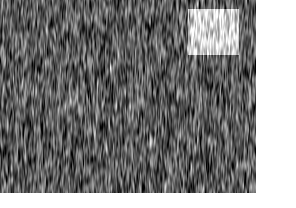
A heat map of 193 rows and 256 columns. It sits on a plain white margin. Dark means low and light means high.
In the top right lies a patch that is higher than the rest. The halves do not mirror each other. The top right is the ninth with the highest average. The grain runs up and down.
